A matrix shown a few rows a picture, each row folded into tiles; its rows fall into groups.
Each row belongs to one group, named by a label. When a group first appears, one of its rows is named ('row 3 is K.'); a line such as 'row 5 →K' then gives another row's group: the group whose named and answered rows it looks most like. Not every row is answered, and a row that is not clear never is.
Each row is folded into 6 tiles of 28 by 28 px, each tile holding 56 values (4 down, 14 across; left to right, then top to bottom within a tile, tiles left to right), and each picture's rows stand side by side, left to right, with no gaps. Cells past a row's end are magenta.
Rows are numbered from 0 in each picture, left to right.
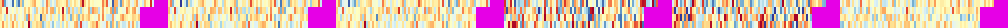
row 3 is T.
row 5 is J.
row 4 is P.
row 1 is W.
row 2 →W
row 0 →W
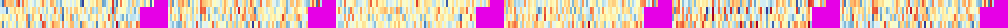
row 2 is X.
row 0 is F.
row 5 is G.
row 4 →T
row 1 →G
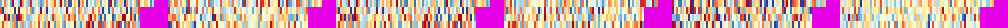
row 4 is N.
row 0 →P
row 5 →X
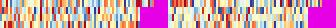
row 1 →F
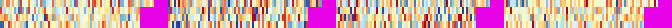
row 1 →G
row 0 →J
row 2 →P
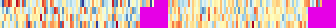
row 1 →T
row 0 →F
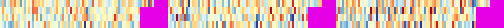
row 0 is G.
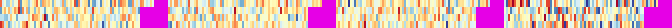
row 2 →W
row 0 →N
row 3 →F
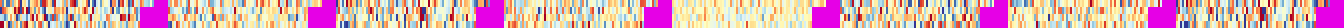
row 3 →T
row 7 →G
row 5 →P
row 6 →W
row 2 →G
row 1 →J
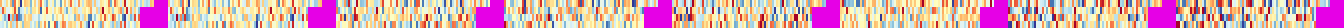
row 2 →P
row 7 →N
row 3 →N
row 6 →J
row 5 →W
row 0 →X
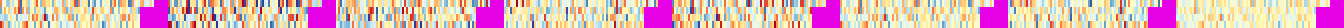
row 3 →F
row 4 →J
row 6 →F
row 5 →N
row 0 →N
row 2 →G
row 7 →N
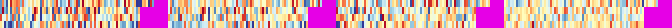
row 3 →W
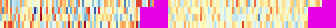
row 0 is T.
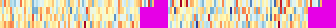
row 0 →T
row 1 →F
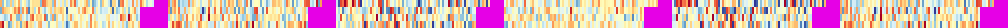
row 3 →J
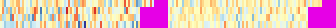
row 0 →G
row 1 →X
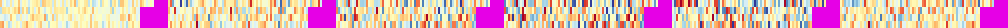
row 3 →P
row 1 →W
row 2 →P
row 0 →N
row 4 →F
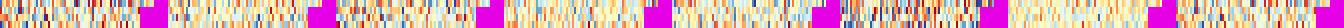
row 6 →X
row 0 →J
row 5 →G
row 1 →X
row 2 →N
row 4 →F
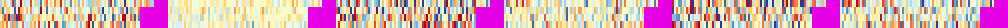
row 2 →P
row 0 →P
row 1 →G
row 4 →N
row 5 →F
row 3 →F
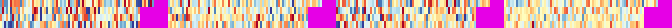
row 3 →W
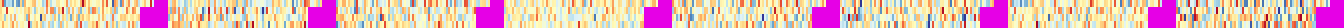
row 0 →W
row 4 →X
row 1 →T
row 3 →X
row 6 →W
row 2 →J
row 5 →X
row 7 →P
